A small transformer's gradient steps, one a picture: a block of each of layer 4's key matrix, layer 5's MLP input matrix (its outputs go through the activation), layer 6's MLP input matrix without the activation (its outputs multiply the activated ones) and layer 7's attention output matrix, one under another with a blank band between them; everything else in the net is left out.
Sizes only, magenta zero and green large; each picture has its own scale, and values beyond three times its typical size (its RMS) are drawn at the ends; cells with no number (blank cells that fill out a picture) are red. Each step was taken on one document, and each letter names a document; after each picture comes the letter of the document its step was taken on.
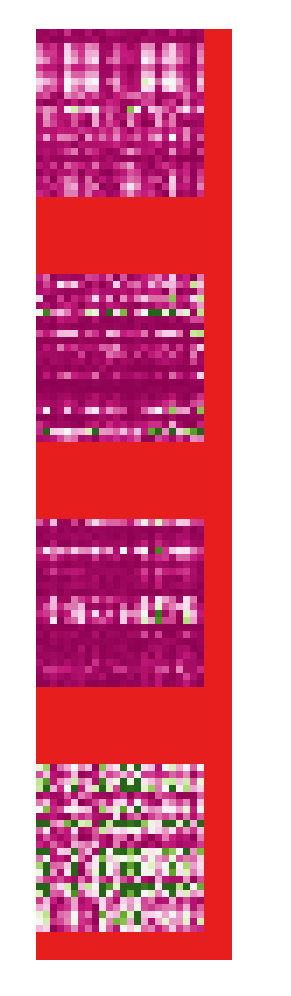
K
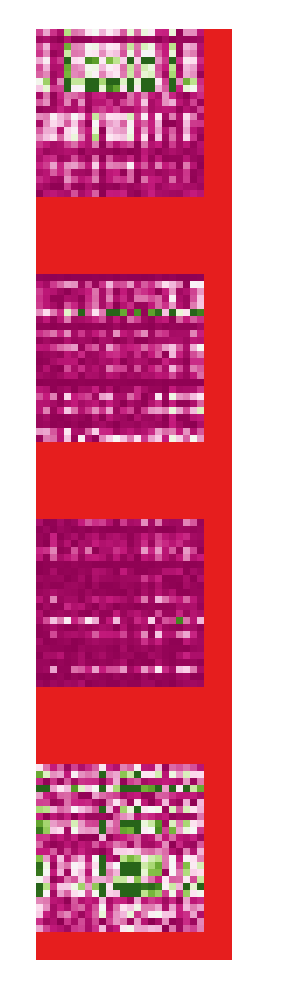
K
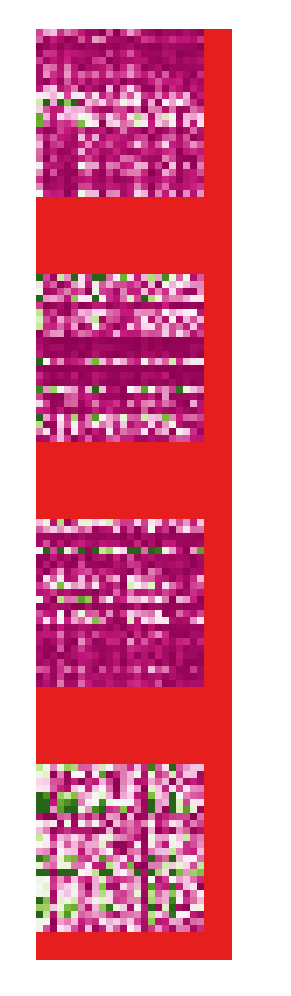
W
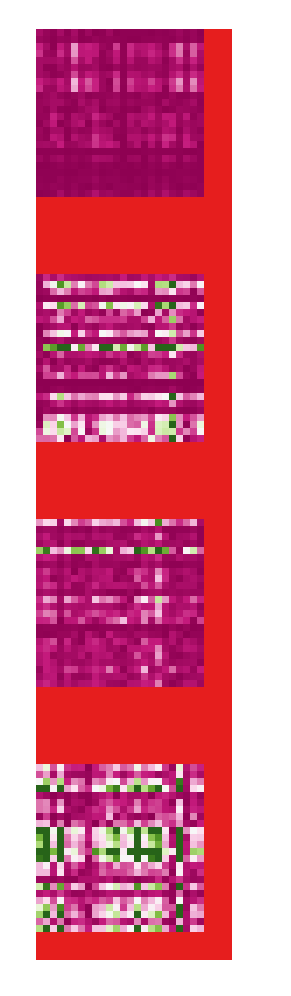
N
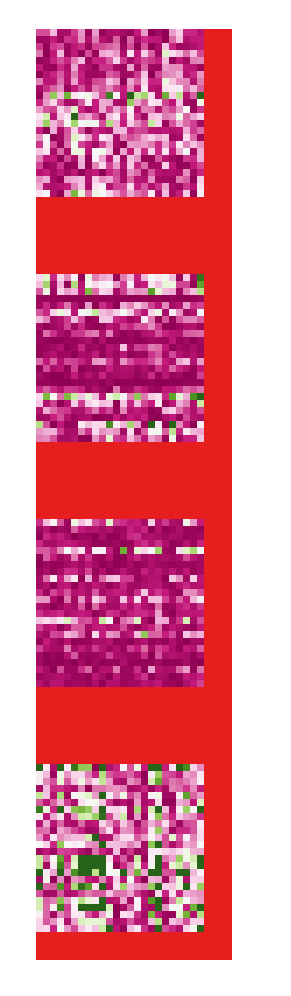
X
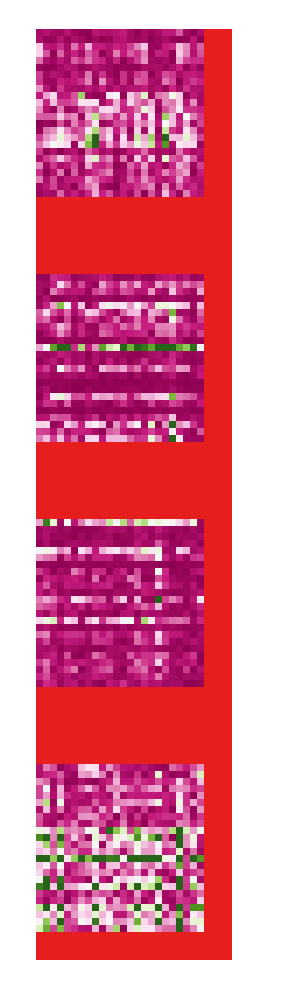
N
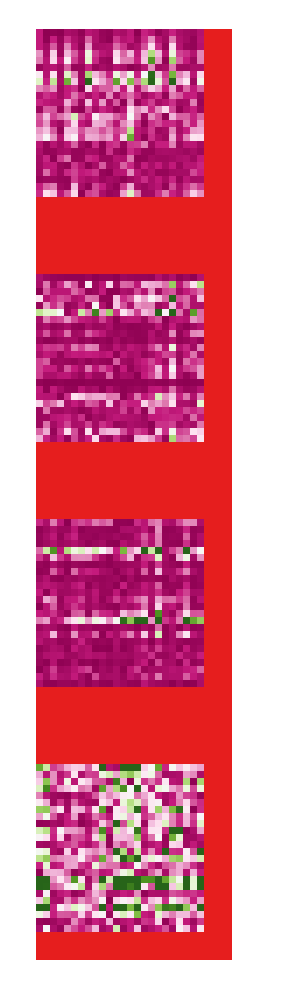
K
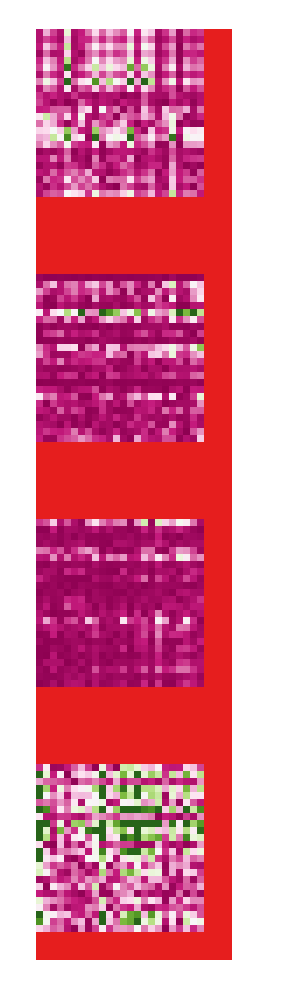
K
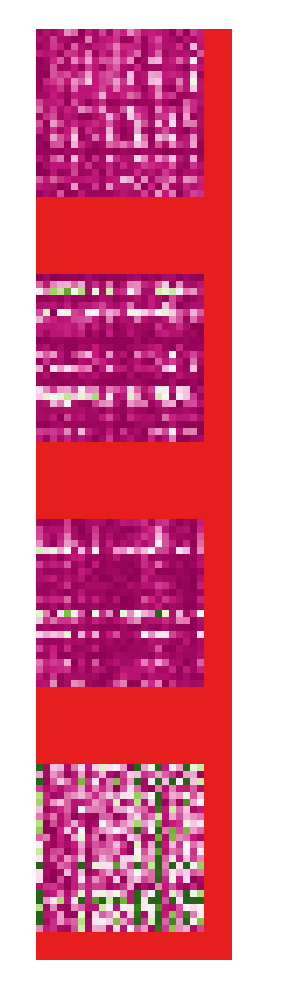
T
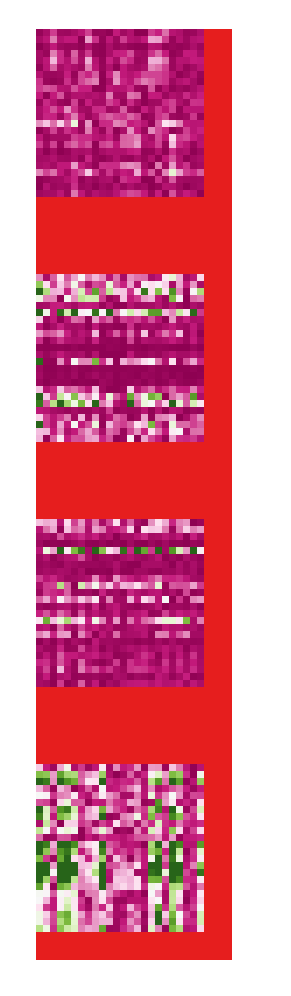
W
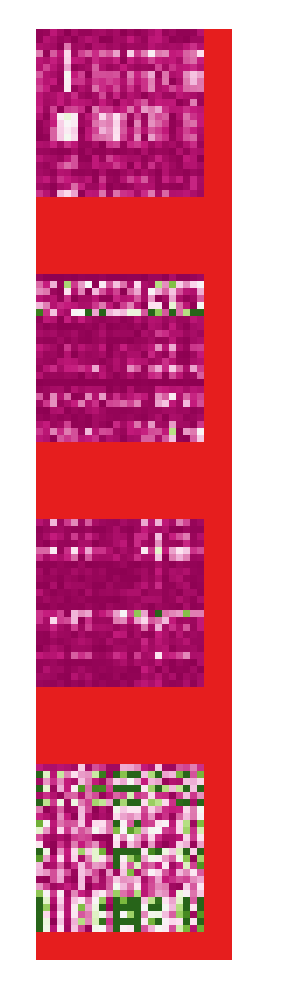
K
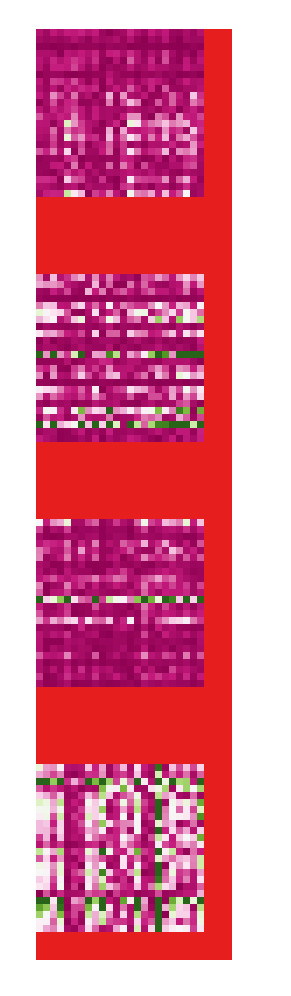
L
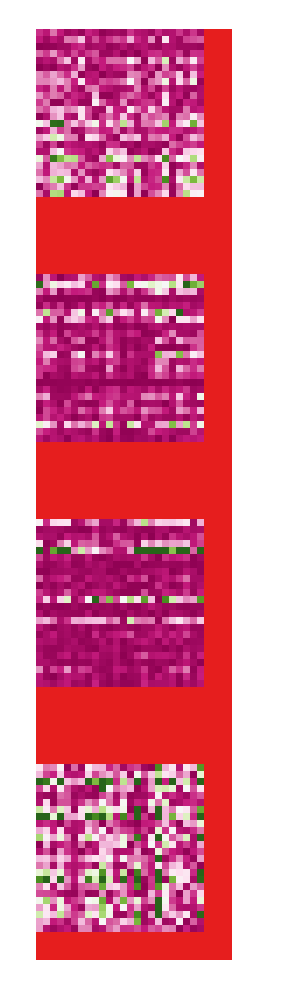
L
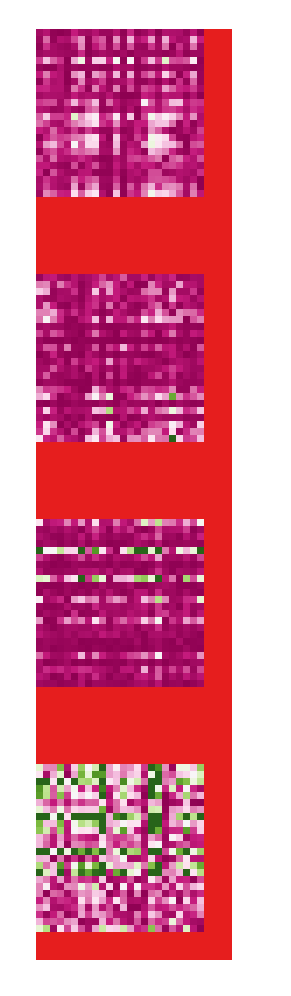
X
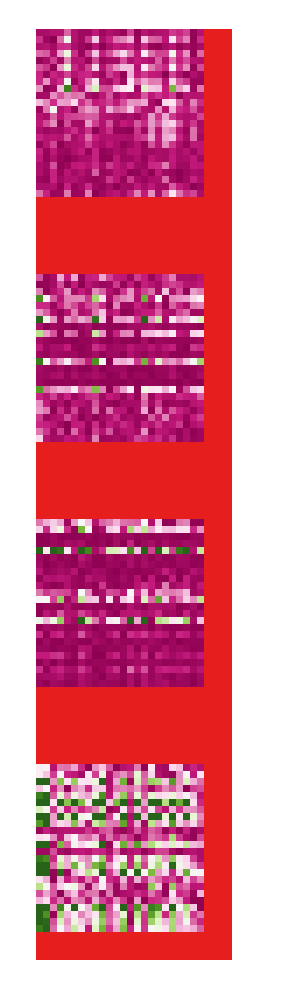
W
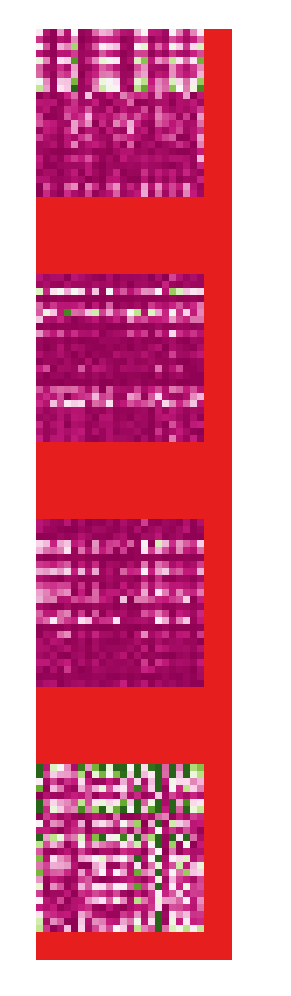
T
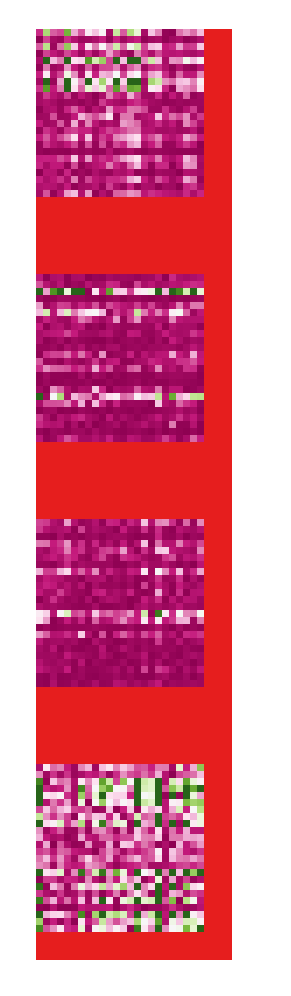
T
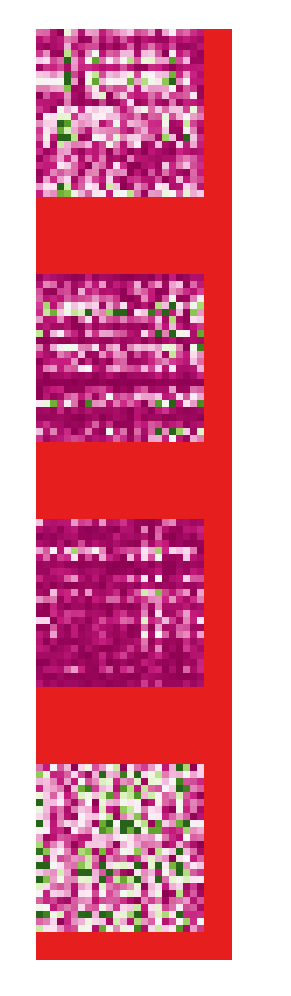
K
